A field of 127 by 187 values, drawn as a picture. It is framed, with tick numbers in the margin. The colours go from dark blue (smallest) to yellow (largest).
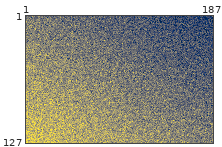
Grain: fine. Stripes: none. Odd rows or columns: none. Slope: up to the bottom left. Ninth with the highest average: bottom left.
